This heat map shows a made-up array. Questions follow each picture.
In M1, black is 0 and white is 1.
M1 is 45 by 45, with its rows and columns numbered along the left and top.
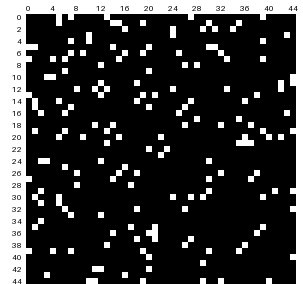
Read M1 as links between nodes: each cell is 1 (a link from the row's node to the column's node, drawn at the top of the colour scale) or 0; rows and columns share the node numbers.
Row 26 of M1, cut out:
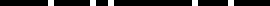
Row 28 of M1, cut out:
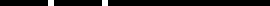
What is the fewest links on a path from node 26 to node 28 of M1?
2
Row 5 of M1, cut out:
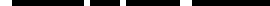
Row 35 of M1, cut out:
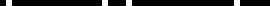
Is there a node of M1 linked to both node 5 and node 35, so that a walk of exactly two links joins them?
yes
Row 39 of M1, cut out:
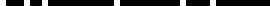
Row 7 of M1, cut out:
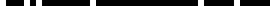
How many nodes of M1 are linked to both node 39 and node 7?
2
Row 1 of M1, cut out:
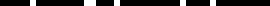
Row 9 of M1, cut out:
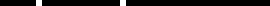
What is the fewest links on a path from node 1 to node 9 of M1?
3
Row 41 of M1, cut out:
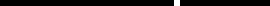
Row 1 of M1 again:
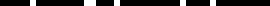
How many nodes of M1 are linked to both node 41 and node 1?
0
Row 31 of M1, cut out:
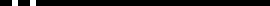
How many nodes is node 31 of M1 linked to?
2
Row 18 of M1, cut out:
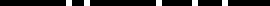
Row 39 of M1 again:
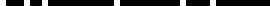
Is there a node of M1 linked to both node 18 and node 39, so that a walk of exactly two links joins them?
no
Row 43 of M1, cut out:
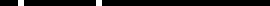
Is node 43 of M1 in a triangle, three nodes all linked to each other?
no
